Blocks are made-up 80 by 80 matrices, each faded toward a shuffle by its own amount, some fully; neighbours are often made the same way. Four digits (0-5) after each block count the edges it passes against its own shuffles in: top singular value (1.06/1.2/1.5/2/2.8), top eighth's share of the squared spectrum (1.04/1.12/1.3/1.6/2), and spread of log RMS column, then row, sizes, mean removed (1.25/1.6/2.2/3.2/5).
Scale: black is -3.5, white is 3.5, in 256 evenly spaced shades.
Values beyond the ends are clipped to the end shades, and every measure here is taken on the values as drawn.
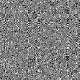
4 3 2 1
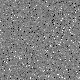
0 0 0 0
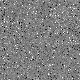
1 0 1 0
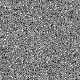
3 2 0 1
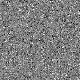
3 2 1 0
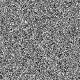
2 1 0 0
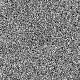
1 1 0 0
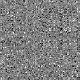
4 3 2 2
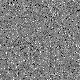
2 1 0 1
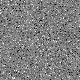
0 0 0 0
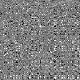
4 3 2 2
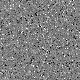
1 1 0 0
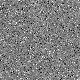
0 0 0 0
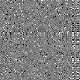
4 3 2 2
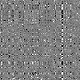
5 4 3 2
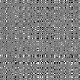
5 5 3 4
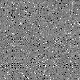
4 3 1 1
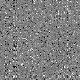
4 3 2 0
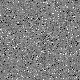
2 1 0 0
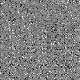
4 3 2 1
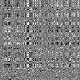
5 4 3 3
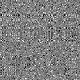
4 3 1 2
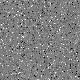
1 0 0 0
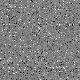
3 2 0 1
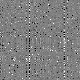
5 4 2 1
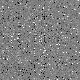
3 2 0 0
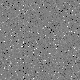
2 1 0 0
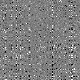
4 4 3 3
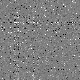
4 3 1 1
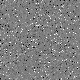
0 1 0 0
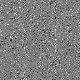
2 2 1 0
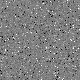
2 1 0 0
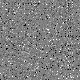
3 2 1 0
